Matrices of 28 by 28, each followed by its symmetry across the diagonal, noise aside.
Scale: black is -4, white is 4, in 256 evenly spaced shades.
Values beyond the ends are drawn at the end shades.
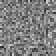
antisymmetric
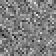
antisymmetric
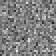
neither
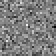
neither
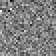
antisymmetric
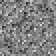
symmetric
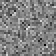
symmetric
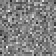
neither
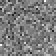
symmetric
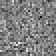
neither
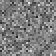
symmetric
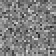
antisymmetric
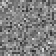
symmetric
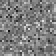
symmetric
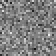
antisymmetric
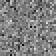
neither
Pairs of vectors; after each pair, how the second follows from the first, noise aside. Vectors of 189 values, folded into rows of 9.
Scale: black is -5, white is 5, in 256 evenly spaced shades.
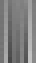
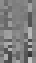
sign-scrambled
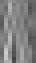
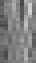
reversed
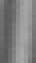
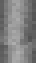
wrapped around
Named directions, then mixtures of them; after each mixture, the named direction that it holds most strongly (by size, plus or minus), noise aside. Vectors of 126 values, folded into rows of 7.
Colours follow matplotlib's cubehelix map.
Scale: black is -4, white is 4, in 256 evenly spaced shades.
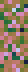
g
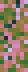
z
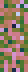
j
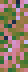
z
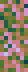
z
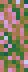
z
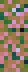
g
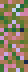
g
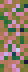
g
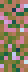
g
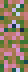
j
